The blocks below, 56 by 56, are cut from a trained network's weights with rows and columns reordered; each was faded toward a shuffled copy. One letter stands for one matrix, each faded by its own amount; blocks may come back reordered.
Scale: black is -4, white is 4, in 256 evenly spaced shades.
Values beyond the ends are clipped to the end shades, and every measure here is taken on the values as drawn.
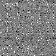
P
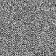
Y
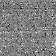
P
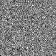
Y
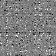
P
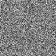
Y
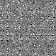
P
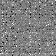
P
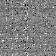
P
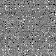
P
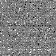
P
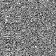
Y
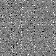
P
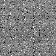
P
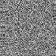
Y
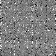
P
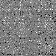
P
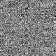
Y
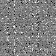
P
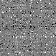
P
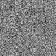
Y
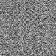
Y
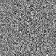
Y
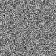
Y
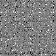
P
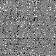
P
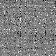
P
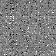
P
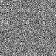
Y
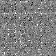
P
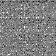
P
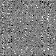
P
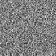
Y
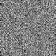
Y
